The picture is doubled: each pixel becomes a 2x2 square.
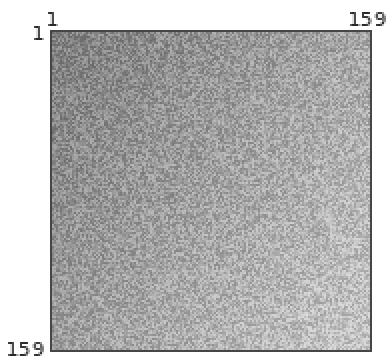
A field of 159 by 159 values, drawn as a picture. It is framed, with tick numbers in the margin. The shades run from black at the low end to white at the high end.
No row or column stands out. The texture is fine-grained noise. The halves do not mirror each other. The ninth with the highest average is the bottom right. There is an overall slope up to the bottom right.
